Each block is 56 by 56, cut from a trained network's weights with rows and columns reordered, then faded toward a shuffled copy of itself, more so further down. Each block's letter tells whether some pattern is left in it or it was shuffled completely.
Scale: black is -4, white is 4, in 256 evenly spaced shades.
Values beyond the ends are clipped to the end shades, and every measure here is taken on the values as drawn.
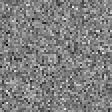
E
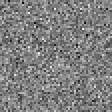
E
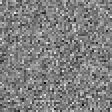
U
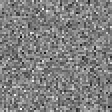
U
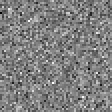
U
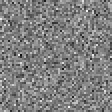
U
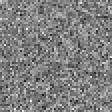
E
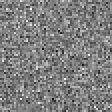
E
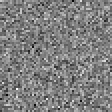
E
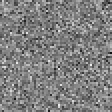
E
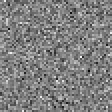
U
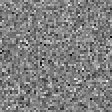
E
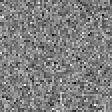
E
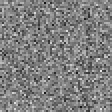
E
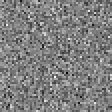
U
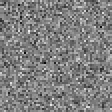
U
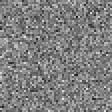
U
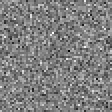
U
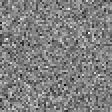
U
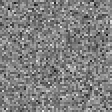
E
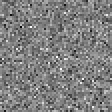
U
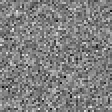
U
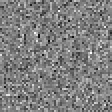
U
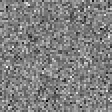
E
